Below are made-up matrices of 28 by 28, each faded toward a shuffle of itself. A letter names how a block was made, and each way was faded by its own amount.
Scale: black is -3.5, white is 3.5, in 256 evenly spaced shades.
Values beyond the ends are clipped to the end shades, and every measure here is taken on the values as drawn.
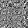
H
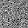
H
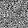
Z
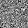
Z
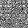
H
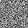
Z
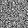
Z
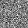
H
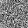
Z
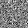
Z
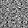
H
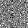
H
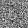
Z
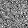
Z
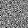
H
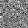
H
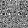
H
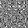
H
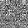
H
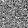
Z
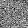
Z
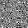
H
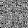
H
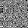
H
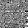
H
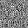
H
